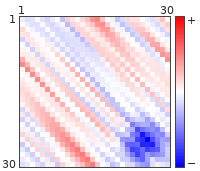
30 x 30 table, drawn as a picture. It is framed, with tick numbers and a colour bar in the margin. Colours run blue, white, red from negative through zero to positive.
No lone cell stands out from its neighbours. The bottom right is the ninth with the lowest average. The grain runs diagonally down to the right. One dip sinks in the bottom right. Neither half mirrors the other.
